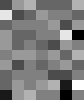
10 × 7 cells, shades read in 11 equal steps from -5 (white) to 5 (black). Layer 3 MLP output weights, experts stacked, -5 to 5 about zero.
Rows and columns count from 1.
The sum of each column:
2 2 -3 1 1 9 -3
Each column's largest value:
4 2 1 1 2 5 5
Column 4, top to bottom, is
1 -1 0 0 1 0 1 0 -1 0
